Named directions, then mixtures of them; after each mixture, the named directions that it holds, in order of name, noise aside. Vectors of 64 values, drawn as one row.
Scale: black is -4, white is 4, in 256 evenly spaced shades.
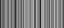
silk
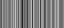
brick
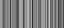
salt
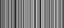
silk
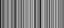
silk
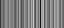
brick, silk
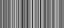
brick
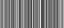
brick, salt, silk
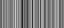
brick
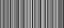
brick, salt, silk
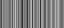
brick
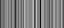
silk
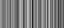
salt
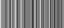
salt, silk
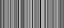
brick, salt, silk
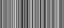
brick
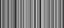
silk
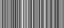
brick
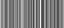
brick, silk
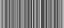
brick, salt, silk
